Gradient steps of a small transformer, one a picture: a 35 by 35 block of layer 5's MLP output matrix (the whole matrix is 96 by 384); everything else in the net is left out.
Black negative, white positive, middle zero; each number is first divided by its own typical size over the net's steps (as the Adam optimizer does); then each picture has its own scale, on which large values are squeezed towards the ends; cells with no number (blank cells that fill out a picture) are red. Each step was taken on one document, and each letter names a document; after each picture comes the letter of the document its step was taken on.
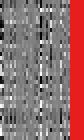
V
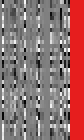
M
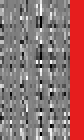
V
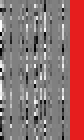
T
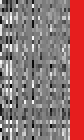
V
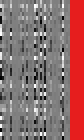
T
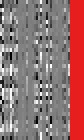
V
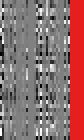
V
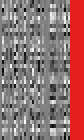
M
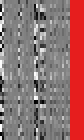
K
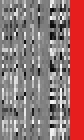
M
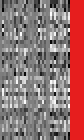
M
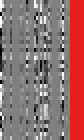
T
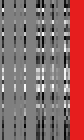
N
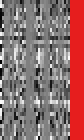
M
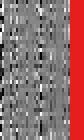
V
